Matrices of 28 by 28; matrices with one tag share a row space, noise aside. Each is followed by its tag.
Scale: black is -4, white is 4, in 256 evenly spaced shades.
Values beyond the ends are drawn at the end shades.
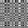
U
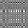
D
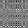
D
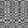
U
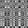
U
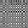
D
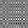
D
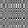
D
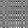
D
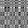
U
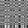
U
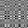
U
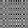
D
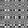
U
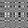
U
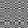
U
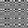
U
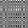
D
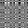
U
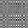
D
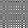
D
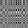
D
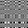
U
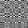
U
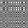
D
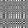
D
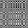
D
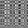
U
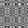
U
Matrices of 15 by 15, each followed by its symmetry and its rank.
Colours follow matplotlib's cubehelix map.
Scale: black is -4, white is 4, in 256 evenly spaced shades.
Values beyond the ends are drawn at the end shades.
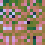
neither, rank three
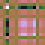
symmetric, rank one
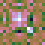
symmetric, rank three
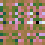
neither, rank two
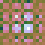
symmetric, rank two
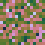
neither, full rank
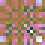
symmetric, rank three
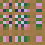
symmetric, rank one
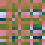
neither, rank two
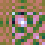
symmetric, rank two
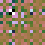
symmetric, rank two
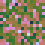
neither, full rank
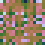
neither, rank three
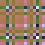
symmetric, rank one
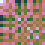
symmetric, rank three
